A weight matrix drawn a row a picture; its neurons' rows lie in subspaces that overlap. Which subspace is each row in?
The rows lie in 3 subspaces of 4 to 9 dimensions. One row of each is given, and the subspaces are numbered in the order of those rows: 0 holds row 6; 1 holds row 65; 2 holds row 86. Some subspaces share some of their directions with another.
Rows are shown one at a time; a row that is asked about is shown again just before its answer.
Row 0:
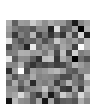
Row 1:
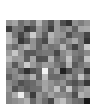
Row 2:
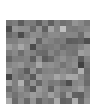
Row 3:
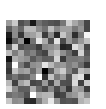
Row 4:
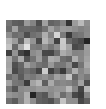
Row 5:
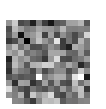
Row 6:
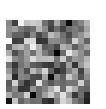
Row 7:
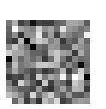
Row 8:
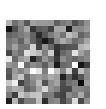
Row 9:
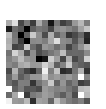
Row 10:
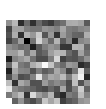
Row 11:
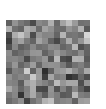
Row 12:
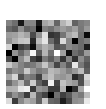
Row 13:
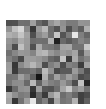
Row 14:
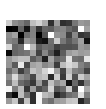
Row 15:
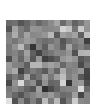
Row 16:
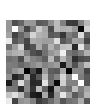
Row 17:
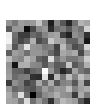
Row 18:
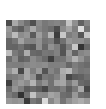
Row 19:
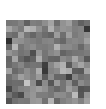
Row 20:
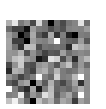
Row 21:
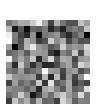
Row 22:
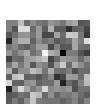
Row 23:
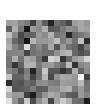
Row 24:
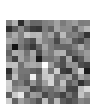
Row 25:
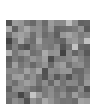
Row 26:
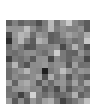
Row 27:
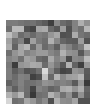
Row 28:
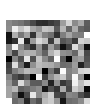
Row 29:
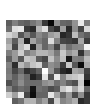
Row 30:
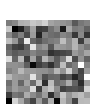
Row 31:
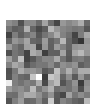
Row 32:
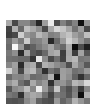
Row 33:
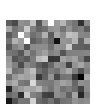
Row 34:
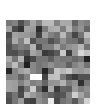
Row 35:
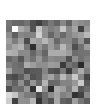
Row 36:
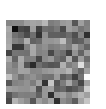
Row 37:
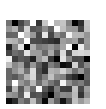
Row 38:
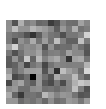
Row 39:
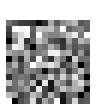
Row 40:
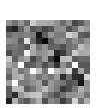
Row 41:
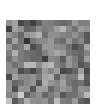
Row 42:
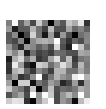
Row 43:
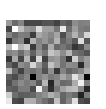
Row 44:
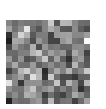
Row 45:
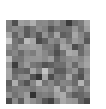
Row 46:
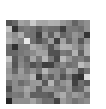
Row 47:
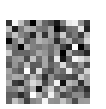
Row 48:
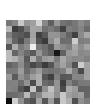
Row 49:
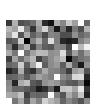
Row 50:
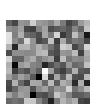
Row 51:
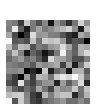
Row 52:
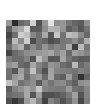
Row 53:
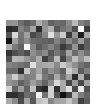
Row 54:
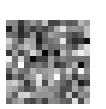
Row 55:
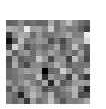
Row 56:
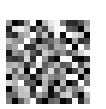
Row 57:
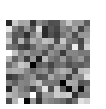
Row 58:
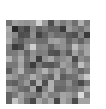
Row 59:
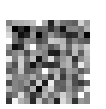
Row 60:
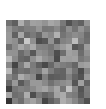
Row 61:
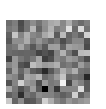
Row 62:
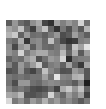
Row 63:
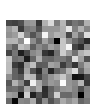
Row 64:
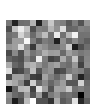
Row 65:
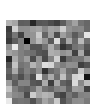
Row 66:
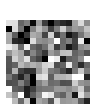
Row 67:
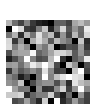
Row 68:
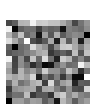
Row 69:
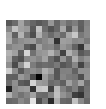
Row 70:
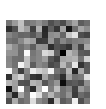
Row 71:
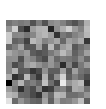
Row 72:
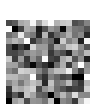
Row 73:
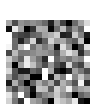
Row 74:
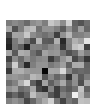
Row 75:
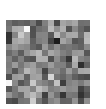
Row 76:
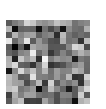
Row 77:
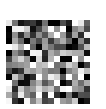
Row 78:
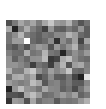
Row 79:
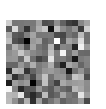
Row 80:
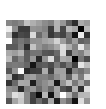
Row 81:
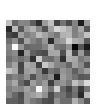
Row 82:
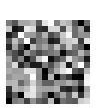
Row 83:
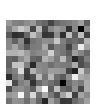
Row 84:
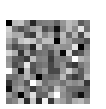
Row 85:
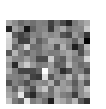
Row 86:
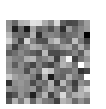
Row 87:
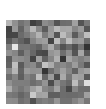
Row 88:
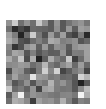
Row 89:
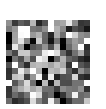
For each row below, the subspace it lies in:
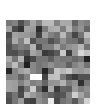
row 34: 2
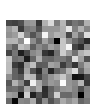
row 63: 2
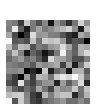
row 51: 2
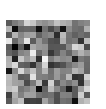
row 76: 0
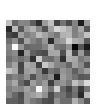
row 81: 1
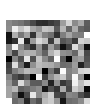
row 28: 0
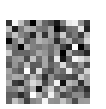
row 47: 2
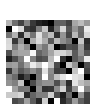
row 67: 0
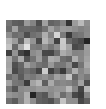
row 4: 2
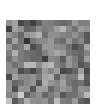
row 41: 0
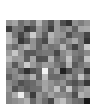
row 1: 0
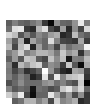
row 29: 1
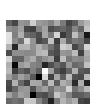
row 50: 1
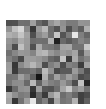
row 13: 1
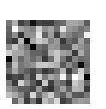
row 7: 2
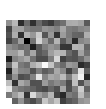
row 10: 0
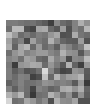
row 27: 1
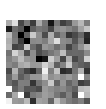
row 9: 0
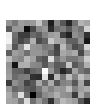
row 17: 1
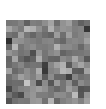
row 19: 0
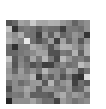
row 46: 1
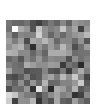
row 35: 2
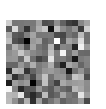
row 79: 2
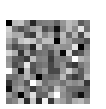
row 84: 2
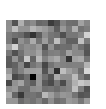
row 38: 0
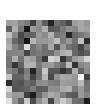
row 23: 2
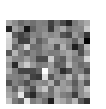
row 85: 0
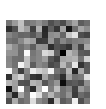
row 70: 2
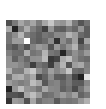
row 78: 2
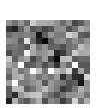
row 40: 2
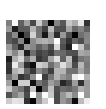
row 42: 2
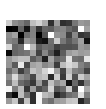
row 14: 2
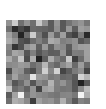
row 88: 0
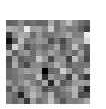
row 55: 0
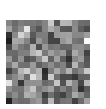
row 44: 2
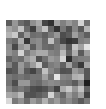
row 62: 1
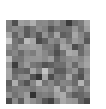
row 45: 0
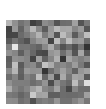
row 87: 1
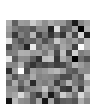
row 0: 2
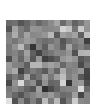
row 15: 2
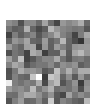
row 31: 2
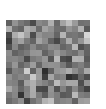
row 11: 2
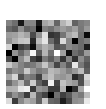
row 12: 0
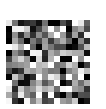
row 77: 2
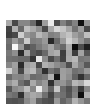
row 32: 1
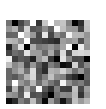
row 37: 2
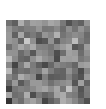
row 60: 0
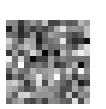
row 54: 2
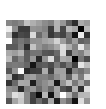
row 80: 2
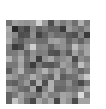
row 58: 1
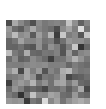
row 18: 2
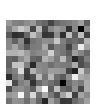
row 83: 2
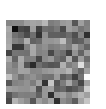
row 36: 0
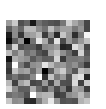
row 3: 1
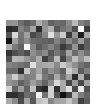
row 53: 2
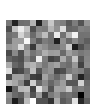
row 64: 2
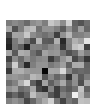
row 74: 2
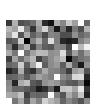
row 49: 1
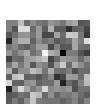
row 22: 2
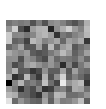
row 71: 2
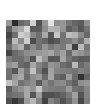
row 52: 2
